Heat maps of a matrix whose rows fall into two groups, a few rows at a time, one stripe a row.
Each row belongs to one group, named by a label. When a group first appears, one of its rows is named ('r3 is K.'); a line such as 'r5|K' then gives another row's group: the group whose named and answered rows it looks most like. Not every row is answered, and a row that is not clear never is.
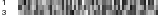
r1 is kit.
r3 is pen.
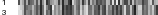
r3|pen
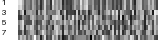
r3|kit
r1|pen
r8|pen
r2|pen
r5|kit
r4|kit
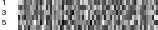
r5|pen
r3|pen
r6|kit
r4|kit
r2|kit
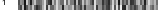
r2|kit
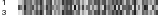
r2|kit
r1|pen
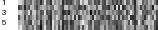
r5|pen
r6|pen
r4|kit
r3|pen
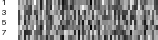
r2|pen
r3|kit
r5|kit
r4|kit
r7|kit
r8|kit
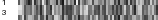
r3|pen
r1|kit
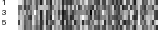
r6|pen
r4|pen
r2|kit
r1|pen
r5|kit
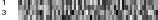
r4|pen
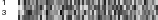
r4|kit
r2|pen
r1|kit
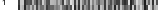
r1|kit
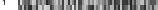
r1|kit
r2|kit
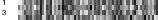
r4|kit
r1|pen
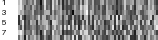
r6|kit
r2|pen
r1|pen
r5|kit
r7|pen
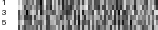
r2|pen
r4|kit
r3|kit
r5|kit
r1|pen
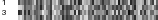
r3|kit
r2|pen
